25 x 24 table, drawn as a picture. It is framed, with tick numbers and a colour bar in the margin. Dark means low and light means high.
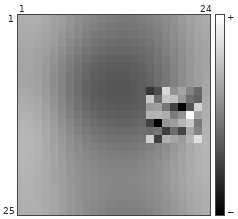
Stripes: none. Odd patch: rougher, in the middle right. Roughest part: middle right. Calmest part: bottom middle.
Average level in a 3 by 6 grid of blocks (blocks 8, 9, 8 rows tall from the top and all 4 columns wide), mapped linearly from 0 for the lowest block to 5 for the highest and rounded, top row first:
431024
520024
542235
